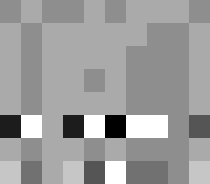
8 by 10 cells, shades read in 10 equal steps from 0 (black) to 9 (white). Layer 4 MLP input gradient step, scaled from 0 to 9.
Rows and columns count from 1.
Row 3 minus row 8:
-1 1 0 -1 3 -3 1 1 0 -1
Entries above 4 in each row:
10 10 10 10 10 6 10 6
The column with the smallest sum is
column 9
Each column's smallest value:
1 4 5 1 3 0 4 4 5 3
